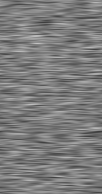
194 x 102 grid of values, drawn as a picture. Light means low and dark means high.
Average level on the scale: 50%. Grain: streaks across. Histogram: bell-shaped. Slope: none.
